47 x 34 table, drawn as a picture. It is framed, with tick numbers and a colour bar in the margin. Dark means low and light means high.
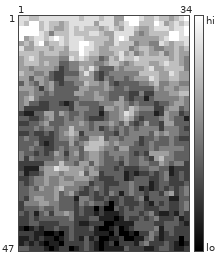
Ninth with the lowest average: bottom middle. Grain: blotchy. Stripes: none. Odd rows or columns: none. Slope: up to the top. Average level on the scale: 50%.
